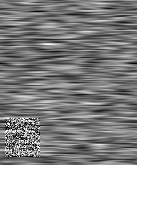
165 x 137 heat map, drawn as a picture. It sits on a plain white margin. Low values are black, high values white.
The bottom left is the roughest part. Streaks run across, left to right. There is no overall slope. An odd patch, rougher than its surroundings, sits in the bottom left. Neither half mirrors the other.
